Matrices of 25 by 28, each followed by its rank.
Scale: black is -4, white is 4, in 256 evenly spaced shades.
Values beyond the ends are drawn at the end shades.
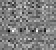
five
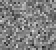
full rank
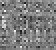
five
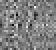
five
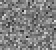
full rank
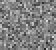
full rank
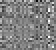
three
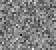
full rank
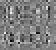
three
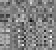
three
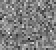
full rank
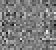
five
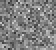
full rank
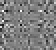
three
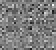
five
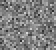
full rank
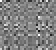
three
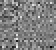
five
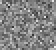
full rank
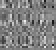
three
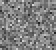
full rank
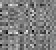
three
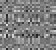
three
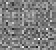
five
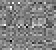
five
